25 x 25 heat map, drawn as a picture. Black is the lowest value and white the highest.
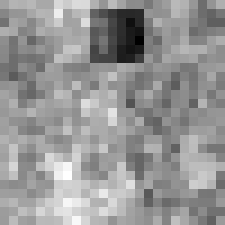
In the top middle lies a patch that is lower than the rest. The ninth with the lowest average is the top middle. The field is mottled with small blotches. Values change most from cell to cell in the top middle. The halves do not mirror each other.
